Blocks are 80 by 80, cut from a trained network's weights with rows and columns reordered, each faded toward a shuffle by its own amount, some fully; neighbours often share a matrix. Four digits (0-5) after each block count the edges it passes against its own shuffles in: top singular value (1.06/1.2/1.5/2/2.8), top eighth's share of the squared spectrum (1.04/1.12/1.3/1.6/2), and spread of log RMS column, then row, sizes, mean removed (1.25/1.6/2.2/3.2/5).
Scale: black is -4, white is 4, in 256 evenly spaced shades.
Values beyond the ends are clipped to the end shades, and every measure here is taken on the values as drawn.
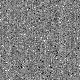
2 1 0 0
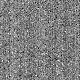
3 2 0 0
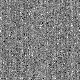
3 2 0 1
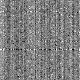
4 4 2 2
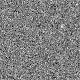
1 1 0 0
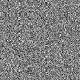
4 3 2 0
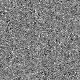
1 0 0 0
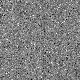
0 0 0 0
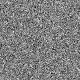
1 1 0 0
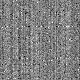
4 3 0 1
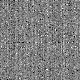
3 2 0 1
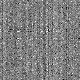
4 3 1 2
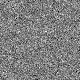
0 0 0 0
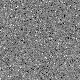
0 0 0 0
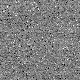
1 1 0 0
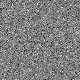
0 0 0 0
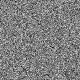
2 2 0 0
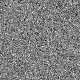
0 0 0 0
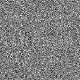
3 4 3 2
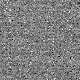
2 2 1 0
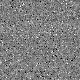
1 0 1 0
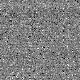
2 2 1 0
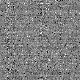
2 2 2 0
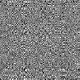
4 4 3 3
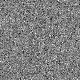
1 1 0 0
